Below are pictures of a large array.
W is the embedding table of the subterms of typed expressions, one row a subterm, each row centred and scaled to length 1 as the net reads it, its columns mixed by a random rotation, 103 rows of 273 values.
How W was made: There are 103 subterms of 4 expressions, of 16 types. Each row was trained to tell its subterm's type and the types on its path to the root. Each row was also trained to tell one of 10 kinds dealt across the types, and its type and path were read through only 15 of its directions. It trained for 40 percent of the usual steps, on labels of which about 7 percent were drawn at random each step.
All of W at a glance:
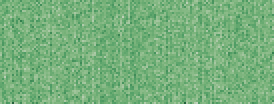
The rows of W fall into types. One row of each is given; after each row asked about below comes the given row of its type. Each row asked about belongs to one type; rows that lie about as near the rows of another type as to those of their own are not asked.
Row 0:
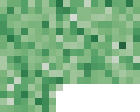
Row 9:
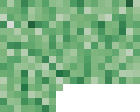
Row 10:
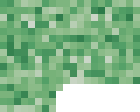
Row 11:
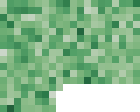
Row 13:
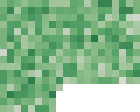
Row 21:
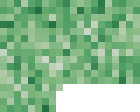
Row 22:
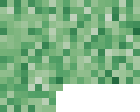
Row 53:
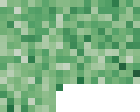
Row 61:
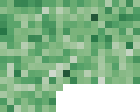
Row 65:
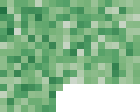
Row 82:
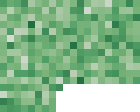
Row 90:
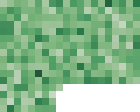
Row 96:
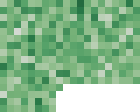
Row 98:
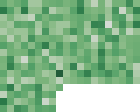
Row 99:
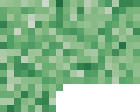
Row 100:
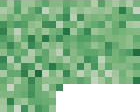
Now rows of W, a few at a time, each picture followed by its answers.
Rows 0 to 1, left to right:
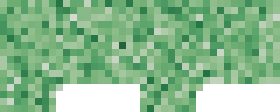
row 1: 21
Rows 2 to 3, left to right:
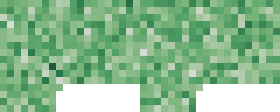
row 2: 9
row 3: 11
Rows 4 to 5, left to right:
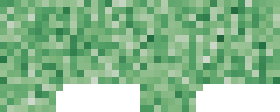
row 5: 10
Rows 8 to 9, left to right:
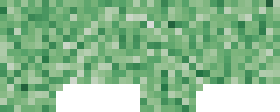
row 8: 0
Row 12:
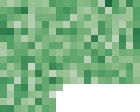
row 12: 22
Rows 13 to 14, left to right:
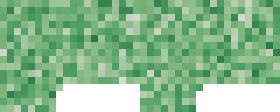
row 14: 65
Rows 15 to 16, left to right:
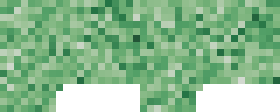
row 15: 99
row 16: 10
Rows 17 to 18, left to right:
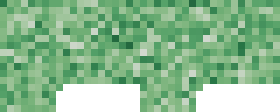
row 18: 11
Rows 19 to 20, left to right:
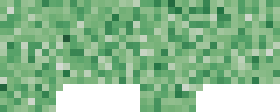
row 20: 11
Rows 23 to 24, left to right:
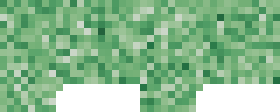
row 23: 9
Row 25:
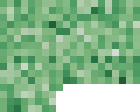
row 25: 82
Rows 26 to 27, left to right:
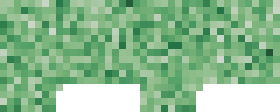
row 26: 22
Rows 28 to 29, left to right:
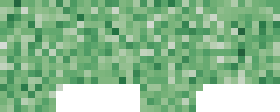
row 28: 90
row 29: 98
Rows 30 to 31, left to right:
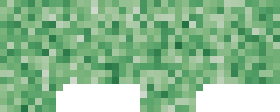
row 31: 98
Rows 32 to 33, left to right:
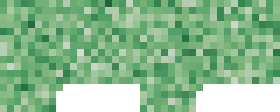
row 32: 90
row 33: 99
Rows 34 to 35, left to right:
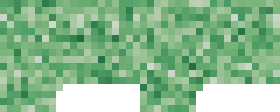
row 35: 10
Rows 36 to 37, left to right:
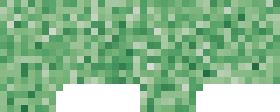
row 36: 98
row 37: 82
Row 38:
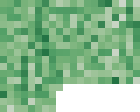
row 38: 0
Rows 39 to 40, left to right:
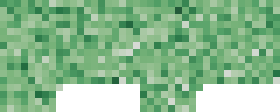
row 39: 13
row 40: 53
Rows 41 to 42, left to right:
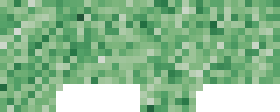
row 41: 96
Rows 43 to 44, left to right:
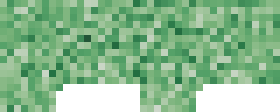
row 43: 100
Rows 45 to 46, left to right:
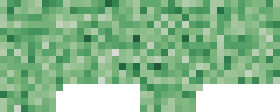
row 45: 0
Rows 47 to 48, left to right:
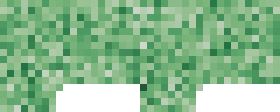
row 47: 100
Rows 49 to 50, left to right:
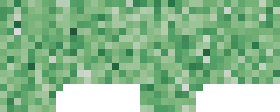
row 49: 96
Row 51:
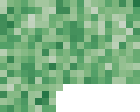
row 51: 96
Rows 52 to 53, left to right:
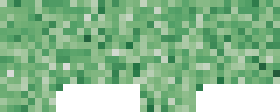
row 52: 65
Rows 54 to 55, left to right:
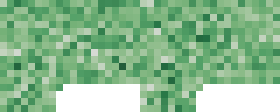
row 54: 11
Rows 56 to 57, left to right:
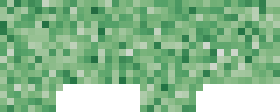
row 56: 61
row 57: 90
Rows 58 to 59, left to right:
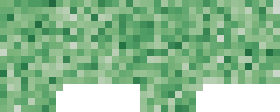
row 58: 0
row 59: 21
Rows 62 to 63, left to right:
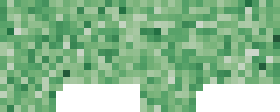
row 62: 21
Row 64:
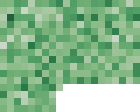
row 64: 90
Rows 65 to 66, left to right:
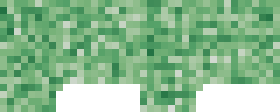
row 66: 13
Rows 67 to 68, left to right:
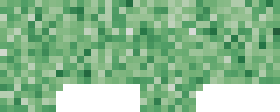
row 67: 11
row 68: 22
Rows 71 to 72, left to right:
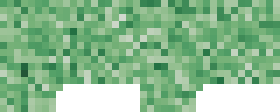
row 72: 99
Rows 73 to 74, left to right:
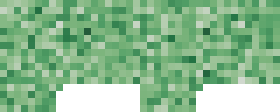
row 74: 82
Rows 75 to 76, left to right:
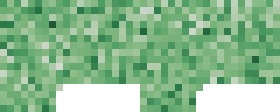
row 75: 21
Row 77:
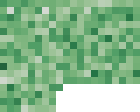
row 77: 82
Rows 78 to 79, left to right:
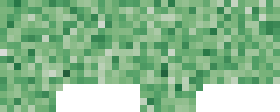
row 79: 98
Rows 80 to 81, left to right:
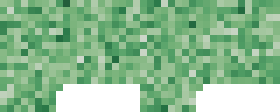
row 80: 21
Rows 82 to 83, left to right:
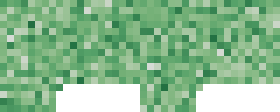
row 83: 90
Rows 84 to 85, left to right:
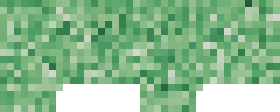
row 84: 9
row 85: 0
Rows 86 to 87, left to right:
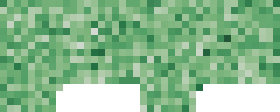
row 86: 98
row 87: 100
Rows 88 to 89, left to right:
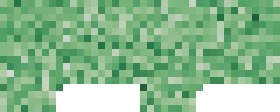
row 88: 65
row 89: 99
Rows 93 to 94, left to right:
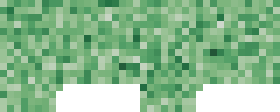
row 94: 100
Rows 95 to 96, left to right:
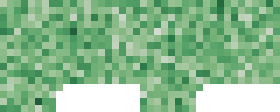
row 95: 96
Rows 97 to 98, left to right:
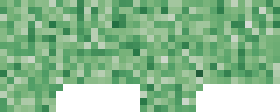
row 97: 99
